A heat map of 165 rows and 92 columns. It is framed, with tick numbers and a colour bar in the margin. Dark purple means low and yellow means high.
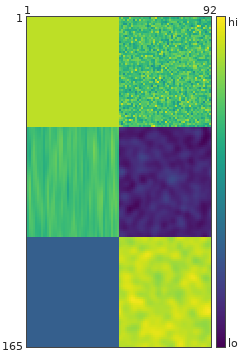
The table splits into 3 rows of 2 panels. Panel 1,1: very high, flat. Panel 1,2: high, fine-grained. Panel 2,1: high, streaked downward, faint in contrast. Panel 2,2: very low, blotchy, faint in contrast. Panel 3,1: low, flat. Panel 3,2: very high, blotchy, faint in contrast.
